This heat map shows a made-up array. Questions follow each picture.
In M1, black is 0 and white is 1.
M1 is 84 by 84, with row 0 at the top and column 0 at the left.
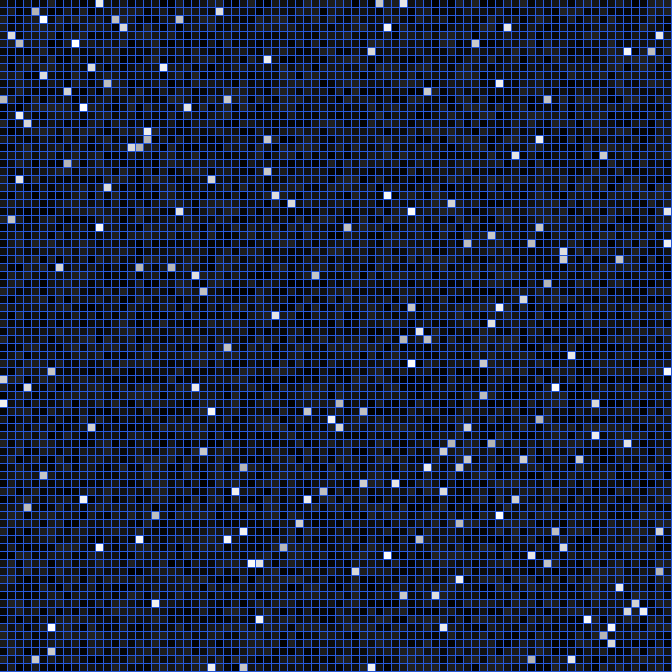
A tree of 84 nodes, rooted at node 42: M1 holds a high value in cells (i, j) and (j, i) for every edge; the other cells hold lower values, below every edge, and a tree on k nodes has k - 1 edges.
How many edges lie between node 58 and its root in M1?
2
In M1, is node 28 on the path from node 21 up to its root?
yes
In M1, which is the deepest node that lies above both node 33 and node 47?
0
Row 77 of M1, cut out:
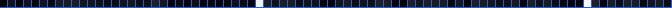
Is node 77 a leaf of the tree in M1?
no
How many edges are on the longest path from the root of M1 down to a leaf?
12
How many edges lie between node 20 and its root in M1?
4
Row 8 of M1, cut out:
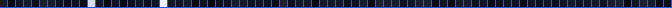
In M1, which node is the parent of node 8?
11
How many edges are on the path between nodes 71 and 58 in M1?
4
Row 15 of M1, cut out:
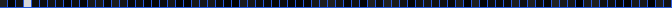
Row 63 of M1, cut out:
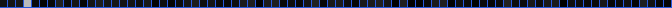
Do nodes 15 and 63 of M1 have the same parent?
yes
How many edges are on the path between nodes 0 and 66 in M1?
6
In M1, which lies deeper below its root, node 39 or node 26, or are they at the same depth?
node 39
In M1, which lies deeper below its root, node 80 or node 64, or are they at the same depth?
the same depth
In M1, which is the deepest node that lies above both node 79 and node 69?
30
